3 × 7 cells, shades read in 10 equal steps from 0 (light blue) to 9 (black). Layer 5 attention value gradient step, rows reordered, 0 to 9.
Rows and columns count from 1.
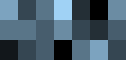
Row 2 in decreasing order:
7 6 5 5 4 4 3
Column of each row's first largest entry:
6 6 4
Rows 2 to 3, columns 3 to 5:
5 3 6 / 5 9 4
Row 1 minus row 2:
-2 2 -1 -3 1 2 -2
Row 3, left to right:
8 6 5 9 4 2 6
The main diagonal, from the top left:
2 4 5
